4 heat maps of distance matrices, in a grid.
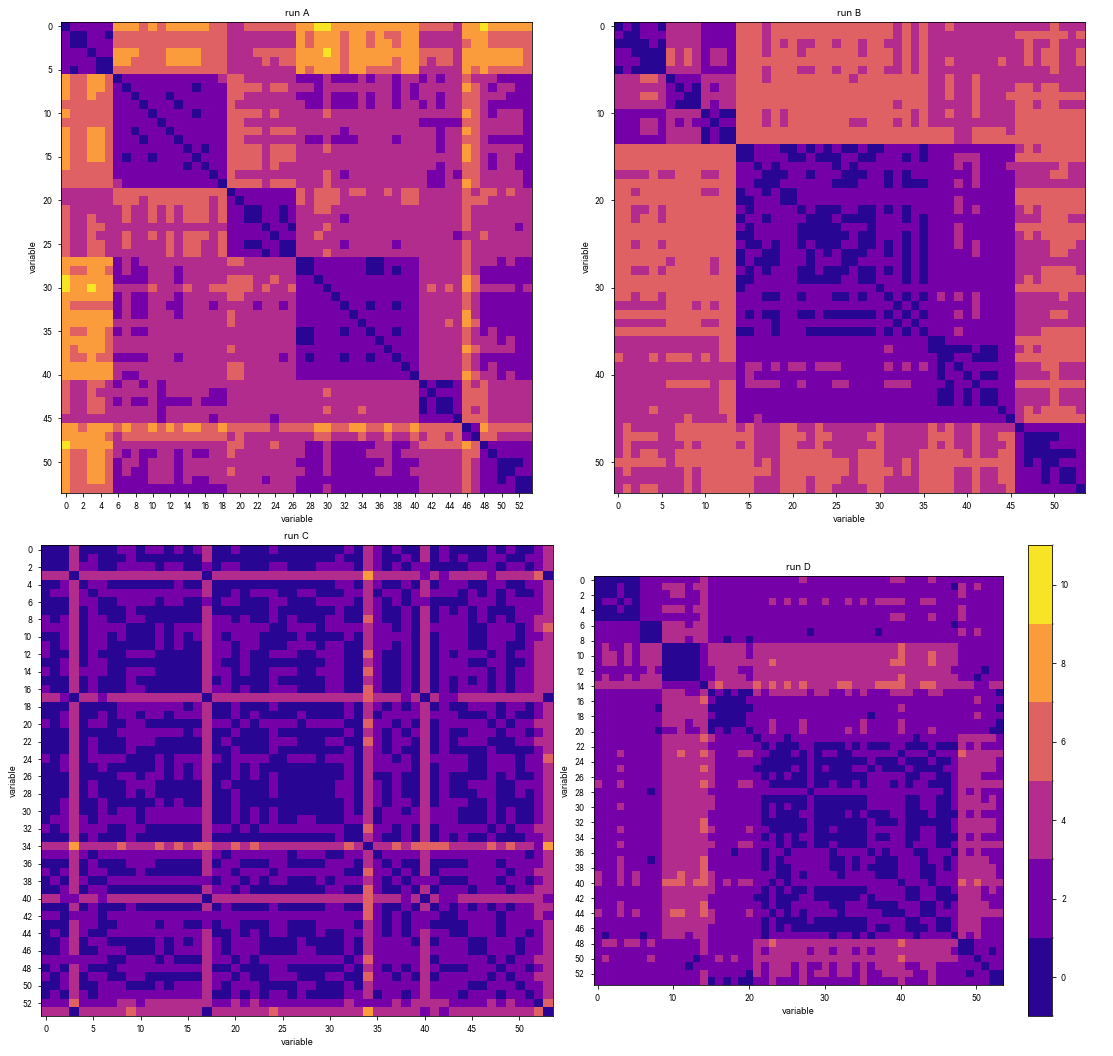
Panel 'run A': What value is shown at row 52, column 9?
2
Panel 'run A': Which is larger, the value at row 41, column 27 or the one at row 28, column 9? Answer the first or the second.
the first
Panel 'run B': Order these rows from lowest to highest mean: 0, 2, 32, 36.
32, 36, 2, 0
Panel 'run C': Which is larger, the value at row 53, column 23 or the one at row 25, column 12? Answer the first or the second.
the first
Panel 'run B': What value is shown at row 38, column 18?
2
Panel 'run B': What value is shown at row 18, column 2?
6
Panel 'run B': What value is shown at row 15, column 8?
6
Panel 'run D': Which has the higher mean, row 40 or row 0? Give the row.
40
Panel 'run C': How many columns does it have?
54
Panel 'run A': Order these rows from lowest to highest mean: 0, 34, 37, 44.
34, 37, 44, 0
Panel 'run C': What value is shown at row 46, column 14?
2
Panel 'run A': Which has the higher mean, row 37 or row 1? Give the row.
1
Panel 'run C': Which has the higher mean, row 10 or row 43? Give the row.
10
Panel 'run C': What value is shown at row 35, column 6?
2
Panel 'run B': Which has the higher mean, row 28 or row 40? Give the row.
28
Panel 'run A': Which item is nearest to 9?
13
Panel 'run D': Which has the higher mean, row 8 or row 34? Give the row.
8
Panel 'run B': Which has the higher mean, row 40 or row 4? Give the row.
4
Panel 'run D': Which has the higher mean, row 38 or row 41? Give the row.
38
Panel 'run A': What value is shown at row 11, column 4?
6
